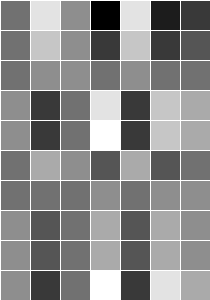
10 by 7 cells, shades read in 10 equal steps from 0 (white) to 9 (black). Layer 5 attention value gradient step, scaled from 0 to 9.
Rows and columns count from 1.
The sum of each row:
35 33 32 29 28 32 32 31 31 27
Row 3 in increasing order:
4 4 4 5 5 5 5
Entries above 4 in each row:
4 4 4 3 3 4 4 3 3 3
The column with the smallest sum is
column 4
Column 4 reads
9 7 5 1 0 6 4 3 3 0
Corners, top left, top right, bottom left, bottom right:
5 7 4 3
